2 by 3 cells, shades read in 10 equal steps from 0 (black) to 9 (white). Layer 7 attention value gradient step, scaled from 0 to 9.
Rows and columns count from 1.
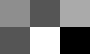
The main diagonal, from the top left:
5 9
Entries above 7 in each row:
0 1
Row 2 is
3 9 0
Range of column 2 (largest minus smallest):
6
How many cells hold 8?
0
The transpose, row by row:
5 3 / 3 9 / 6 0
